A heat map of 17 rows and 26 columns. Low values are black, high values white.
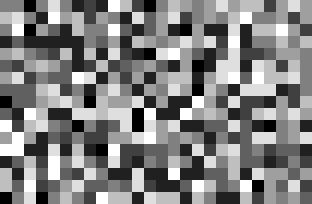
No regular stripes run through it. The halves do not mirror each other. There is no overall slope. No seam splits the table.
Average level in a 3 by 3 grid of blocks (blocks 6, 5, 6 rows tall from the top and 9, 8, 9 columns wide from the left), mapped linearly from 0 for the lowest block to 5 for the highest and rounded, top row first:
0 2 5 | 3 3 4 | 3 2 2
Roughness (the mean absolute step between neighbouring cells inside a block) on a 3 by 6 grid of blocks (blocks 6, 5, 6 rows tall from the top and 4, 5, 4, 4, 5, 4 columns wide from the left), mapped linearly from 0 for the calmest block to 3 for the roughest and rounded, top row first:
1 1 2 1 2 0 | 1 2 3 3 2 2 | 2 1 2 2 1 0
